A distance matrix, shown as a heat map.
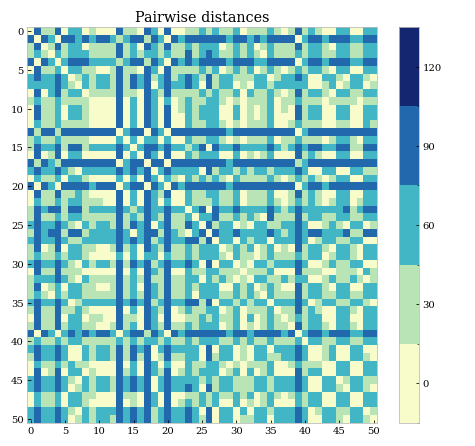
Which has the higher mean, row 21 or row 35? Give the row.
35
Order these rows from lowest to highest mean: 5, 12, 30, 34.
12, 5, 34, 30
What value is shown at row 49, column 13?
90
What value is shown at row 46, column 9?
30
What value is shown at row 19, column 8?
30
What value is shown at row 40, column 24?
30
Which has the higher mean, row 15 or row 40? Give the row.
15
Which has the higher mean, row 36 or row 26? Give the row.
26
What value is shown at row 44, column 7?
60
